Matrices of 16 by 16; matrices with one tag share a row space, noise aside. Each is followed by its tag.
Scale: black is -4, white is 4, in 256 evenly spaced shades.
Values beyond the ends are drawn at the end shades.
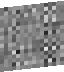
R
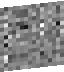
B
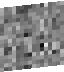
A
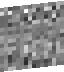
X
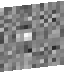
A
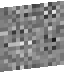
R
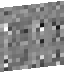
B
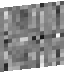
B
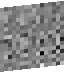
B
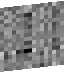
A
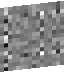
B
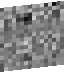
A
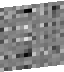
A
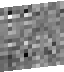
X
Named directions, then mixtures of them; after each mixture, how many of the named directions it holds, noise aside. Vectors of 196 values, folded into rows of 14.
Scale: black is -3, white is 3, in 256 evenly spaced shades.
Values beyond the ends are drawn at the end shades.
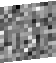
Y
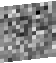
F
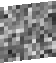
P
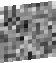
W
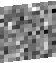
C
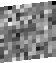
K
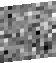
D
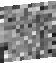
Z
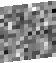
one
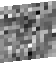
three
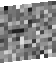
three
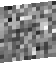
three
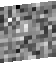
two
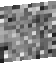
one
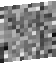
one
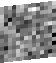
three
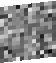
two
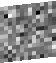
two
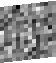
one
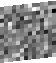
one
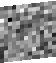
three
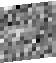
three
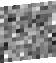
two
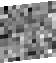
one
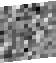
three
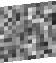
three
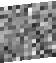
three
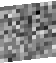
one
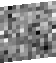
one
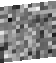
two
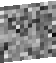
two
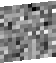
one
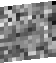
two
